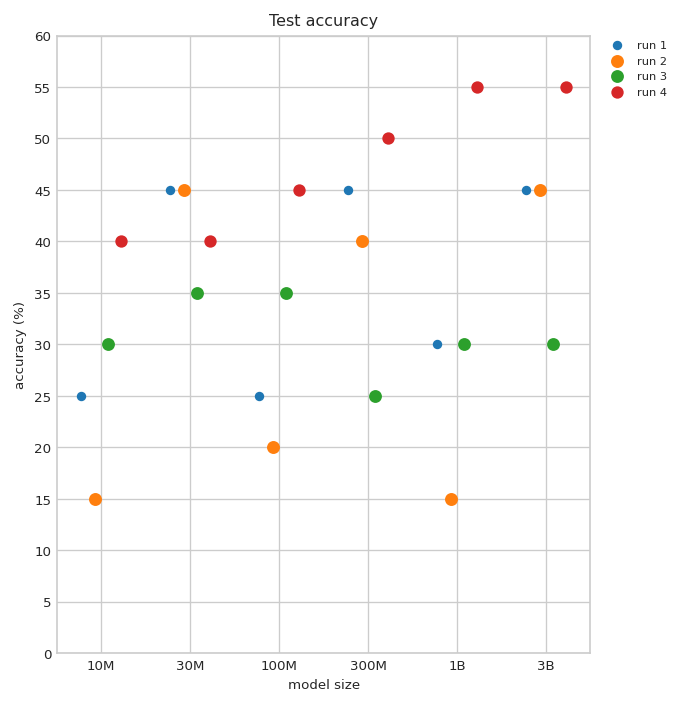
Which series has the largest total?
run 4
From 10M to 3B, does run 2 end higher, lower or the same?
higher
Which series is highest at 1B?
run 4
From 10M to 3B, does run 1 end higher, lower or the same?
higher
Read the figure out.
Title: Test accuracy
x-axis: model size, ticks 10M 30M 100M 300M 1B 3B
y-axis: accuracy (%), ticks 0 5 10 15 20 25 30 35 40 45 50 55 60
Legend: run 1, run 2, run 3, run 4
Values:
run 1: 25 45 25 45 30 45
run 2: 15 45 20 40 15 45
run 3: 30 35 35 25 30 30
run 4: 40 40 45 50 55 55
